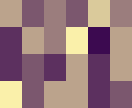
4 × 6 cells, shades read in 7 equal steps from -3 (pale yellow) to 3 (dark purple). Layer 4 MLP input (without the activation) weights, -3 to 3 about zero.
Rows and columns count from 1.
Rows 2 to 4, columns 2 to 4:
-1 0 -3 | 1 2 -1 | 1 -1 -1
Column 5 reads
-2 3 2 2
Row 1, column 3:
0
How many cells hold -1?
7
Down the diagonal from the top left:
-1 -1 2 -1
